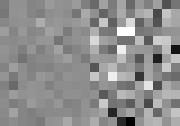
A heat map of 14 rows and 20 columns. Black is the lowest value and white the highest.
Slope: none. Histogram: heavy tails on both sides. Mirror symmetry: none. Seam: vertical, 50% of the way across, the left part calmer. Stripes: none. Grain: fine.
